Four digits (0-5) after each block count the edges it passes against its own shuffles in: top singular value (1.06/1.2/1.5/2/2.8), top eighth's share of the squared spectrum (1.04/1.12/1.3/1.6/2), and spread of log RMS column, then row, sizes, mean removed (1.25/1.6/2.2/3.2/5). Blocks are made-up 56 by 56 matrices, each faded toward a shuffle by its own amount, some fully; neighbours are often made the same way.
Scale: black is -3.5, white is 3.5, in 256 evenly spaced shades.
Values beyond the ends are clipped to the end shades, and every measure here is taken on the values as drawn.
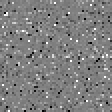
2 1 0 0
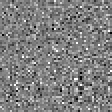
3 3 2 1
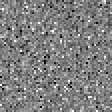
1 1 0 0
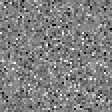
0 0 0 0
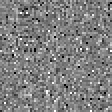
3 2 0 0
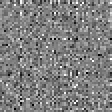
4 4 2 2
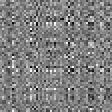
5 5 3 3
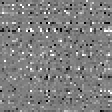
4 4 2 3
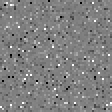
0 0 0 0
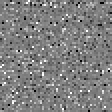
2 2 0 1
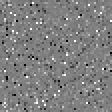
0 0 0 0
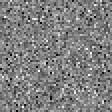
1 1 0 0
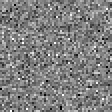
2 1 0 0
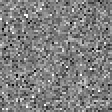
0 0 0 0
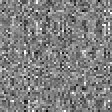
4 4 2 2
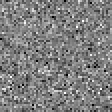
1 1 0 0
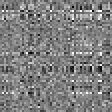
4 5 3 3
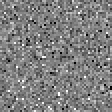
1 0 0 0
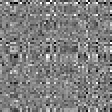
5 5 3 3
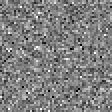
3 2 0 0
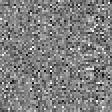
4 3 2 1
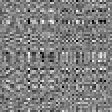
5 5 3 3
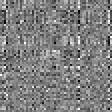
5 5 3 3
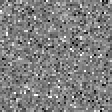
1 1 0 0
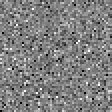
2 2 0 0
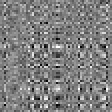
5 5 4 4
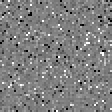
0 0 0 0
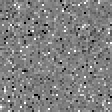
1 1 0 0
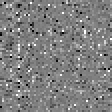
3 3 1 1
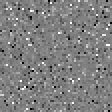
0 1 0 0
